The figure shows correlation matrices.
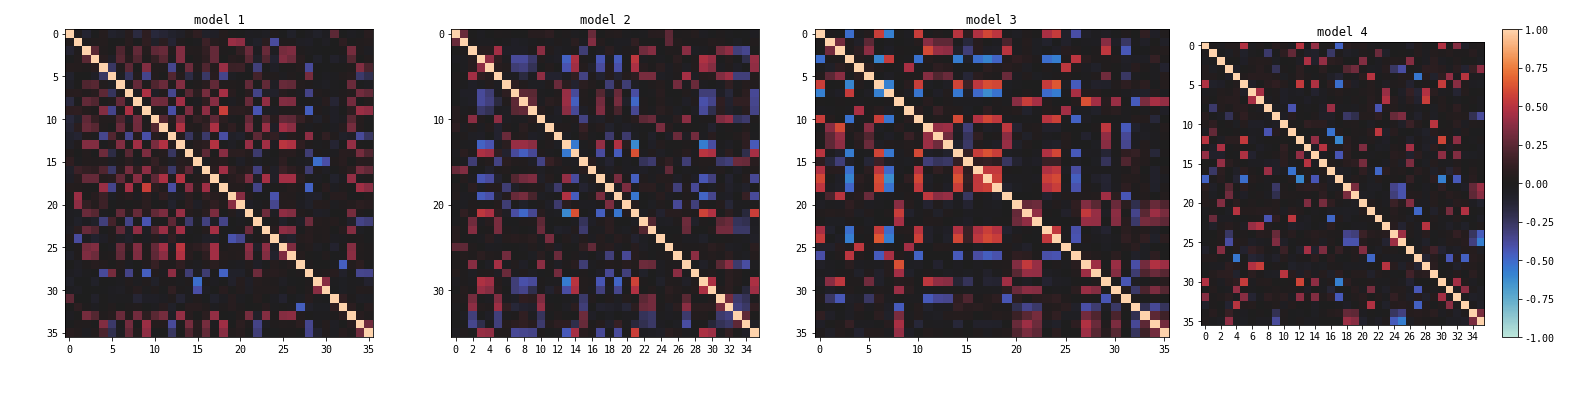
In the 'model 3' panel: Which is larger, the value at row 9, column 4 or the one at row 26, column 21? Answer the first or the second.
the first
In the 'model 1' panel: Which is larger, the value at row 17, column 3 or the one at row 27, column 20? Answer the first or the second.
the first
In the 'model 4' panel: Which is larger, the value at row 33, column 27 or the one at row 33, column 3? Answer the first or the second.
the second
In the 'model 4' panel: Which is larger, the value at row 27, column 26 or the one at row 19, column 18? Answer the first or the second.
the second
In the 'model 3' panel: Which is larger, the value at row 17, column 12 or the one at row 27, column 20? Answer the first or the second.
the second
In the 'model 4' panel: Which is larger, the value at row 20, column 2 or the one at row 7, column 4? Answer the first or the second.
the first
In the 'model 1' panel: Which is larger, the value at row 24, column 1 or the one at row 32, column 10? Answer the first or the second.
the second
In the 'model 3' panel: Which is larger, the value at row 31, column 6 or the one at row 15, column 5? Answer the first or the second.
the first
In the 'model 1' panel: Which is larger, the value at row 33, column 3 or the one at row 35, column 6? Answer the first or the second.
the first
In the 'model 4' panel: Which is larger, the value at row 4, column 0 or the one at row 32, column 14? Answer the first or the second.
the second
